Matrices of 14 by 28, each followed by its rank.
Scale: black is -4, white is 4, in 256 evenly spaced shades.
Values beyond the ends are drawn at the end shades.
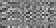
three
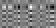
one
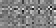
three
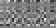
two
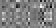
two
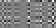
one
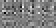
three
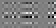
one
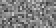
full rank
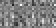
three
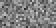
full rank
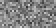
full rank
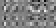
two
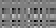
one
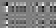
one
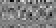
three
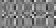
two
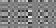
one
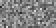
full rank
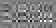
two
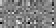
three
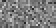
full rank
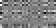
two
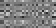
two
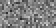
full rank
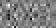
three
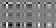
one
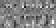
three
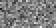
full rank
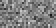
full rank
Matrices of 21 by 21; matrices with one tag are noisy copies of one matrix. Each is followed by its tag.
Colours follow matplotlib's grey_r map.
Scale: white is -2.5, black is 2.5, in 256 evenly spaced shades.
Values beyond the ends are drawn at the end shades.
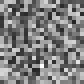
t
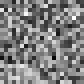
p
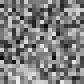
p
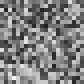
p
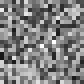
p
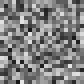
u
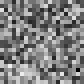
p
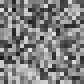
p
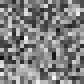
p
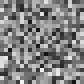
u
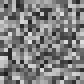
u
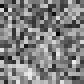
p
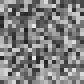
t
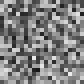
t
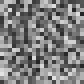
t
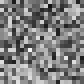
p
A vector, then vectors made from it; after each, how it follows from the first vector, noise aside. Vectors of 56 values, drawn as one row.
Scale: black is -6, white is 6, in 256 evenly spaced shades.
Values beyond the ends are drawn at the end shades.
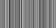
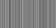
shrunk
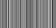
wrapped around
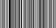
scaled up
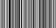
scaled up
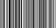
scaled up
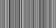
copied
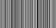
wrapped around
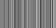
wrapped around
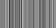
copied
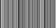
wrapped around
